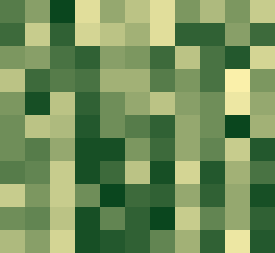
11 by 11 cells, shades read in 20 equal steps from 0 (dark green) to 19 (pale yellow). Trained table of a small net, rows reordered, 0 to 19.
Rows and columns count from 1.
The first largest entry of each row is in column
4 7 11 10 10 2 10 8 1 8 10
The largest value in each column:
15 15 16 17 14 14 17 16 13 19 16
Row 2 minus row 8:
-2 8 -12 15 10 -2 16 -13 1 -2 -1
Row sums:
121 101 87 101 107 85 75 83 80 76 87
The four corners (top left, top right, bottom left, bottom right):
6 15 13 2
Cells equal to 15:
7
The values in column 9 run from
2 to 13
